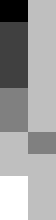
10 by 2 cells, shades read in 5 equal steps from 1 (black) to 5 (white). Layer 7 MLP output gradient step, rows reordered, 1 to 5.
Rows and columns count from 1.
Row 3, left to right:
2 4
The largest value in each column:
5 4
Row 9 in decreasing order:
5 4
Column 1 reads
1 2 2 2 3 3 4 4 5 5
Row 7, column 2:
3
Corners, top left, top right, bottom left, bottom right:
1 4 5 4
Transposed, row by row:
1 2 2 2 3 3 4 4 5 5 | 4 4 4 4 4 4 3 4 4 4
